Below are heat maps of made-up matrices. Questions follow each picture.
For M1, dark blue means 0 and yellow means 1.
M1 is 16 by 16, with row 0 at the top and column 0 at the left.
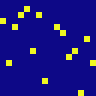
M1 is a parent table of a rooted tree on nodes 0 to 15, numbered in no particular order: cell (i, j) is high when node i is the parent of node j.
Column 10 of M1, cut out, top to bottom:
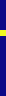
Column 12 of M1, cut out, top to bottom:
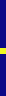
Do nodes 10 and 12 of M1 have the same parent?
no
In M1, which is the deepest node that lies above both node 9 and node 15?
10
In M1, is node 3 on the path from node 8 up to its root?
no
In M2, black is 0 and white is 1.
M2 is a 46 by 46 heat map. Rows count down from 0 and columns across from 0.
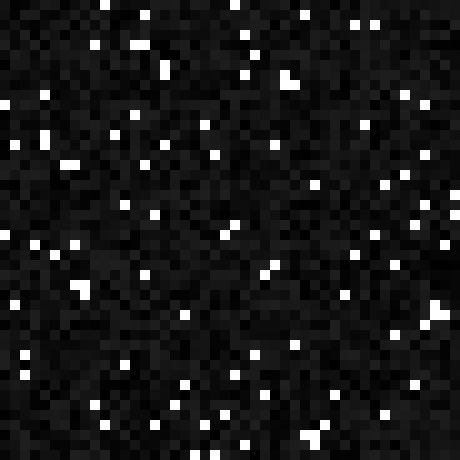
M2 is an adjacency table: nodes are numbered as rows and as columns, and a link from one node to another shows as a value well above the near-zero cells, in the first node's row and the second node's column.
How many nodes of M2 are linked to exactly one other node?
10
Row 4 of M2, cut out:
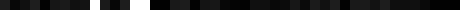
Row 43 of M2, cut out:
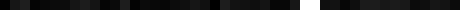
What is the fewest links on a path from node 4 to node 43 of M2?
4
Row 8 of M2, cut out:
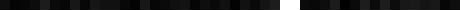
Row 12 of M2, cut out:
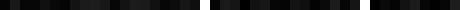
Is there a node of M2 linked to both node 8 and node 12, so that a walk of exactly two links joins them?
no
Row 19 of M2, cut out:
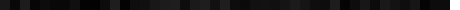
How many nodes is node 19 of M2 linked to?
1
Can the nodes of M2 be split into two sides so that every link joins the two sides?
no
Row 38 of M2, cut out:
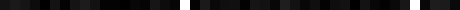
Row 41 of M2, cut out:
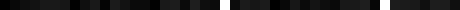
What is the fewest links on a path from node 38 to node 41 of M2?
1
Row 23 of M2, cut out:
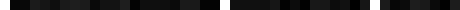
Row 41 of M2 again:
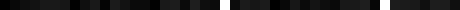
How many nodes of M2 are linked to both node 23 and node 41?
1
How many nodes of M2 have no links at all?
0
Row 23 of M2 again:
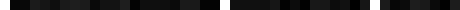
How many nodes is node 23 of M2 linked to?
3
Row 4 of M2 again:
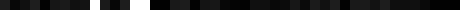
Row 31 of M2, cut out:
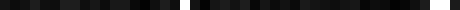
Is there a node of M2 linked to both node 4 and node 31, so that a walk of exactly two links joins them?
no
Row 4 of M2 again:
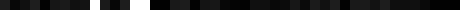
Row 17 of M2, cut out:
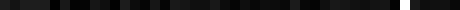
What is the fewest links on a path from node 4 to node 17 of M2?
3
